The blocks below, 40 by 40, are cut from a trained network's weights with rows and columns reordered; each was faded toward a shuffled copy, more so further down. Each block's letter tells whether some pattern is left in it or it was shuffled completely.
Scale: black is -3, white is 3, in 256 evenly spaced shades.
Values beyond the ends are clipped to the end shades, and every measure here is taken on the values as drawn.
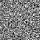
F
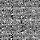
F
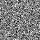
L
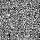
F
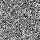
L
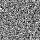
L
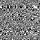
F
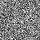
L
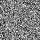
L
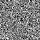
L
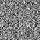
F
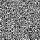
F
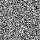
F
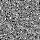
L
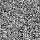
F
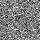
L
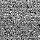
F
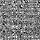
F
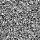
F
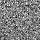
L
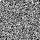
L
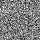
L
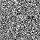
F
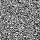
L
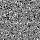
L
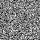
L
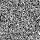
L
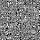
F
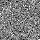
L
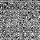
F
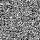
F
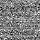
F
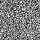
F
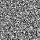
F
